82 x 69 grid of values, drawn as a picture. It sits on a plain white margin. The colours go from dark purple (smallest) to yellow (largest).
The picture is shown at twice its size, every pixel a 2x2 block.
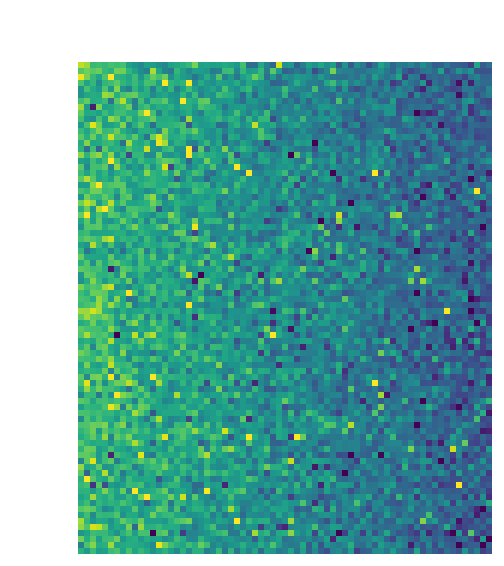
Slope: up to the left. Histogram: bell-shaped. Odd rows or columns: none. Average level on the scale: 50%.
